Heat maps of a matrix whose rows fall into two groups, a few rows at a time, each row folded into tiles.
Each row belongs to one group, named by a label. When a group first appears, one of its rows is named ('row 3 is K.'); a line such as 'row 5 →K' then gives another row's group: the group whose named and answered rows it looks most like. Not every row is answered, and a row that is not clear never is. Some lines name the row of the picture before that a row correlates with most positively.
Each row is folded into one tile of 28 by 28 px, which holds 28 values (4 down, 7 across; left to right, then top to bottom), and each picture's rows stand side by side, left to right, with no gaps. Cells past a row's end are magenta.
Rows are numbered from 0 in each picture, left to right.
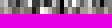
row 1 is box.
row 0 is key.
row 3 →key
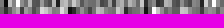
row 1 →box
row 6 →box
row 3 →box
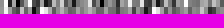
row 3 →key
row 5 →box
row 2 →key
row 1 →box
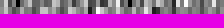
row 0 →key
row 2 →box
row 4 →key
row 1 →box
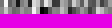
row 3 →box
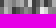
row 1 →box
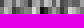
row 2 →box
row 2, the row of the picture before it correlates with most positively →1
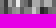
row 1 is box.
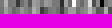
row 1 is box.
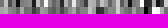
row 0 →key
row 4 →key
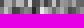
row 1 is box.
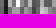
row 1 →box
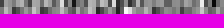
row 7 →key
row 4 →box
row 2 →key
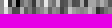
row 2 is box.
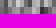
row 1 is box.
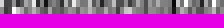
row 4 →box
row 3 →key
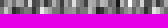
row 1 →box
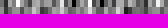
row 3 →key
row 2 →key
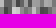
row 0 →box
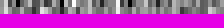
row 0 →key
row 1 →box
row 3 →key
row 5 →key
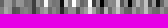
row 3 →key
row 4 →key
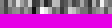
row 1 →box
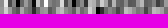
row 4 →box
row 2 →key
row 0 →key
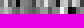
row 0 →key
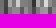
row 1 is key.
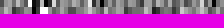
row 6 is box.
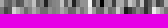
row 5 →box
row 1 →key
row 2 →key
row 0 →box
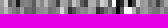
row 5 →key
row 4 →box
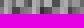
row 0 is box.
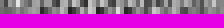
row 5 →box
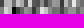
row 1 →box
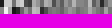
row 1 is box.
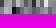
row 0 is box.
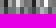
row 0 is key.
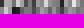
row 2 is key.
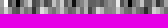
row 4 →key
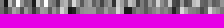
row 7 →box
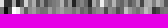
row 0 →box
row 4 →box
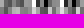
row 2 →key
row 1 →key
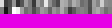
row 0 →box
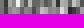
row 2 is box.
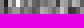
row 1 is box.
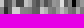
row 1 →box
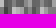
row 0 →box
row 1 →box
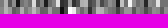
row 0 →key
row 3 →box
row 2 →box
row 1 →key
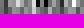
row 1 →key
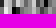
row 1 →key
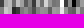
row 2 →key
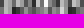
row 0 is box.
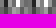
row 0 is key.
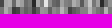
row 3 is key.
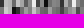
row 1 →key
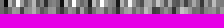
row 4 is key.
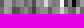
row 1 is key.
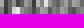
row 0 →box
